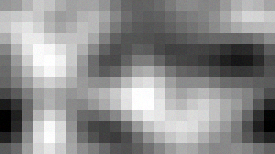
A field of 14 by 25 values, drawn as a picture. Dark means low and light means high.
Lone odd cells: none. Calmest part: top middle. Mirror symmetry: none.
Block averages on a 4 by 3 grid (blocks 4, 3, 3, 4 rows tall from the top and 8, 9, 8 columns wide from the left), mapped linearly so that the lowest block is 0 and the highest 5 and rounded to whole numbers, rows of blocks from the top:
523
520
353
333
